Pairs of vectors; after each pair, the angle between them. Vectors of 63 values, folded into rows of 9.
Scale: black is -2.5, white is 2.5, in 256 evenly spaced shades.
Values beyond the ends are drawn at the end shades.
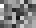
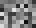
partly opposed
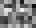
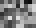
partly opposed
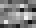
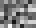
partly opposed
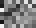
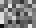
partly opposed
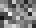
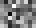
partly opposed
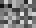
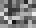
partly aligned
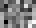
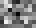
partly opposed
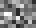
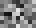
nearly opposite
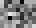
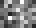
nearly opposite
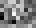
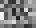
nearly opposite
